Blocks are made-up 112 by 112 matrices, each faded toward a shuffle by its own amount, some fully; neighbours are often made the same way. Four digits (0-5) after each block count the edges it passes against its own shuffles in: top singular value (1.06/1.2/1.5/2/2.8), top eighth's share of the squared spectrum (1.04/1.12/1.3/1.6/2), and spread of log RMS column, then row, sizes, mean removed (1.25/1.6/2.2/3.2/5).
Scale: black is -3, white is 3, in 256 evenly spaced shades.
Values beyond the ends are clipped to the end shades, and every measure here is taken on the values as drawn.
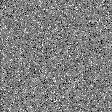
0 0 0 0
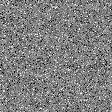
1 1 0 0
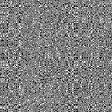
5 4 3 3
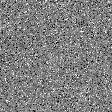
2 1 0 0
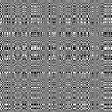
5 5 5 5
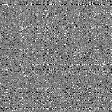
4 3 2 3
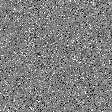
0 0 0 0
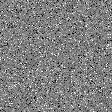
2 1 0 0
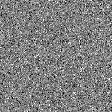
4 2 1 1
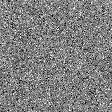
0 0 0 0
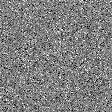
0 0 0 0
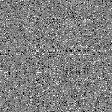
4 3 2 2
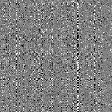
5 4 4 2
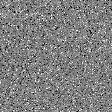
3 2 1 0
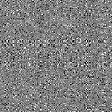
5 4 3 3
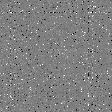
3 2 1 1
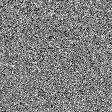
0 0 0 0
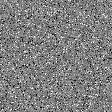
2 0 0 0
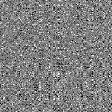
4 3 2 2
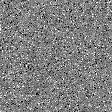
2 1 0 0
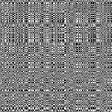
5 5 4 4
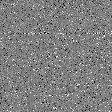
2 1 0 0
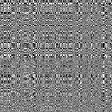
5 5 4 4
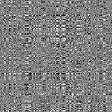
5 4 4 4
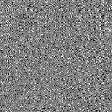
4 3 2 3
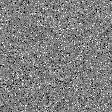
2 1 0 0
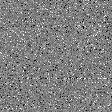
3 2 0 1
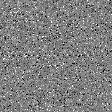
3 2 0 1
